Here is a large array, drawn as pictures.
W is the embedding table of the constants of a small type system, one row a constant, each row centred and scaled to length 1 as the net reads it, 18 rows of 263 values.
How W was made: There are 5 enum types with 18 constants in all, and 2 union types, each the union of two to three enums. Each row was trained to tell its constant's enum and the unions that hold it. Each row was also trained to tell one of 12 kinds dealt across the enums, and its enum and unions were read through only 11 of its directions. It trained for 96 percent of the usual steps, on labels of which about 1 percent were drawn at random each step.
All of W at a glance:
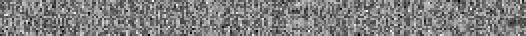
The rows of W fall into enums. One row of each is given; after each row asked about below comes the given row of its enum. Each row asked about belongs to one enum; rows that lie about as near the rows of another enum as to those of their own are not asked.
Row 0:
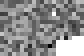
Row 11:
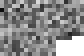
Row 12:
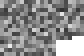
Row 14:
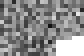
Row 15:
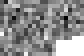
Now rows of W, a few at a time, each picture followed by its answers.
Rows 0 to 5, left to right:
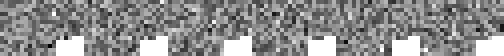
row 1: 11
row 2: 0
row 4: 12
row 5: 12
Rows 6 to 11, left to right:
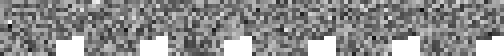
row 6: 12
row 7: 15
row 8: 14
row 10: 11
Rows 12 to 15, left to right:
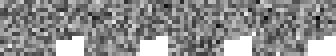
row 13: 15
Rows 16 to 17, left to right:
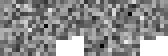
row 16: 0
